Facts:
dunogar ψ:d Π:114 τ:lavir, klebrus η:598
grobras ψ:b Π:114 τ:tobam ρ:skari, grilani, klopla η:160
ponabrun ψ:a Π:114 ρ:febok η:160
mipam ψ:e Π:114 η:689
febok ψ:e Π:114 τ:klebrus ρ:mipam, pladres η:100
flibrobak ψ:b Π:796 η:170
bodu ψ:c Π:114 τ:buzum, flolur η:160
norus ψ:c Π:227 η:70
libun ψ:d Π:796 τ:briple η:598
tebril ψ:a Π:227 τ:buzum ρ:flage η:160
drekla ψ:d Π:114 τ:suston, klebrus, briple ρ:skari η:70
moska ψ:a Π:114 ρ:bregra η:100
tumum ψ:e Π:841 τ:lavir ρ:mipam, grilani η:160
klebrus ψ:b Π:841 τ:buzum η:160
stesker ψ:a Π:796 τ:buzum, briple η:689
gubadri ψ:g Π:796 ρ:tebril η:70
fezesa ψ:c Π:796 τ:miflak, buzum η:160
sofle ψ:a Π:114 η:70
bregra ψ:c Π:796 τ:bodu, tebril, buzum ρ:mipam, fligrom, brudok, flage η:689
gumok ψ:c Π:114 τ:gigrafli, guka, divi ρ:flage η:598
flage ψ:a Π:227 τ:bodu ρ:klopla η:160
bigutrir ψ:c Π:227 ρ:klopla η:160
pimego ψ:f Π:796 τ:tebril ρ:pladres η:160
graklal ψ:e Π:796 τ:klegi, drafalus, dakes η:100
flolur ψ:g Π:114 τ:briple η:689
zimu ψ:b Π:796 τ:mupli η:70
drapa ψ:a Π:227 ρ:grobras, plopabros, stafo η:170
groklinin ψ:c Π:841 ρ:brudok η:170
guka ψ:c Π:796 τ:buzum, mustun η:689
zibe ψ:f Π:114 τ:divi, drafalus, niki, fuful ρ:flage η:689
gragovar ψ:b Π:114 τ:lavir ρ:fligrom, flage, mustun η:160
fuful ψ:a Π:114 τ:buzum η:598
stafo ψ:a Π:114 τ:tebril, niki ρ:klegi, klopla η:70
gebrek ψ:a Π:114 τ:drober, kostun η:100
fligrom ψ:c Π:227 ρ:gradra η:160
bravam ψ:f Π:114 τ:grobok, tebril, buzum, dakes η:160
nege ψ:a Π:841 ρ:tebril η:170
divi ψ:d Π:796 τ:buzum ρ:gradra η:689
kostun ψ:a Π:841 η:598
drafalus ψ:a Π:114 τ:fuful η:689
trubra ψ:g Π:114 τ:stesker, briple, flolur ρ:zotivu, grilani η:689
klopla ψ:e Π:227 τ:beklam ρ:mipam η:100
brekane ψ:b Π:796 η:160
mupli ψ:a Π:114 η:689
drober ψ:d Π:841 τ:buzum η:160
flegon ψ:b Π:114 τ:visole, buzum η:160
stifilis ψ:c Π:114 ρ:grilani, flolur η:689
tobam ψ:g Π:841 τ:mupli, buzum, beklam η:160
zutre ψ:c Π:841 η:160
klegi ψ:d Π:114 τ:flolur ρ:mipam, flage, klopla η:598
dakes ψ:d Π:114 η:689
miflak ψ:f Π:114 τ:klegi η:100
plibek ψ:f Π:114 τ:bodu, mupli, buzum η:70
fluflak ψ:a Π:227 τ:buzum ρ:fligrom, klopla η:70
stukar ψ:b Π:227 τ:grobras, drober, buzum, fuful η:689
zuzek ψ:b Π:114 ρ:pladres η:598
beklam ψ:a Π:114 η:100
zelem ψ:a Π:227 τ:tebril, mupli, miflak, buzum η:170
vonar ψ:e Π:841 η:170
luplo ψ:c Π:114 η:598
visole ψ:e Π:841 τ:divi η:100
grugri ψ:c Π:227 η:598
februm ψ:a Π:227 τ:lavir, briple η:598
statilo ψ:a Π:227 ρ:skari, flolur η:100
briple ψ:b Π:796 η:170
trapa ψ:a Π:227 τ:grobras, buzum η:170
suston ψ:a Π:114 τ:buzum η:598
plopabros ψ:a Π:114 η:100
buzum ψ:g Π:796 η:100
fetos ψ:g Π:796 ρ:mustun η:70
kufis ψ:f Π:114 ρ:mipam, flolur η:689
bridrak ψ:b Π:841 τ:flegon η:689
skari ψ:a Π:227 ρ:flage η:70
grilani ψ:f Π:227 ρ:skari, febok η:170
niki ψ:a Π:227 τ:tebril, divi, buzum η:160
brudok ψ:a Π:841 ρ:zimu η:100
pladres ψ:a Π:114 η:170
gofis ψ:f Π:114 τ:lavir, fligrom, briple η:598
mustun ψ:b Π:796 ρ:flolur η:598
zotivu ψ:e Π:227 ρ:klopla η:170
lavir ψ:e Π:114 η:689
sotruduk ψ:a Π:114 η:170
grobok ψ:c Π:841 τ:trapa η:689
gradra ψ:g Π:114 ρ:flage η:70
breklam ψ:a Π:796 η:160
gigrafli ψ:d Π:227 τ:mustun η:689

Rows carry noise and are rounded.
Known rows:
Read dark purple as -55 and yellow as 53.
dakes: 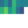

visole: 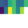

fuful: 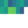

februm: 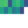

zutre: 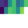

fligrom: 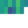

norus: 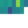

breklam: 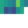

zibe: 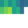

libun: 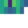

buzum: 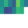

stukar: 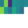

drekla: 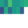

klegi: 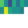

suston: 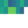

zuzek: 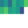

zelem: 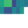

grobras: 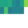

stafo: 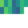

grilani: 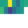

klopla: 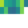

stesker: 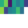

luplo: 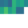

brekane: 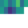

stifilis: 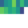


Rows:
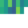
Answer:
skari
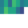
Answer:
dunogar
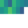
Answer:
gofis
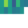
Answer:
niki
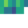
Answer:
pimego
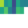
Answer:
flage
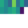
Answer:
flolur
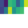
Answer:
brudok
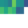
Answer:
lavir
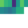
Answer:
fluflak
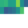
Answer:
graklal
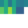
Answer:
drafalus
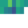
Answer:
statilo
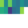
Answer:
zotivu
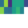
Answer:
guka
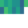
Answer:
gragovar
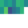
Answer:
bigutrir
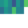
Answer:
flegon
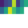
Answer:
grobok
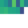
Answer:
trubra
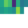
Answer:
tebril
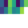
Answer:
nege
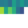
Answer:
mupli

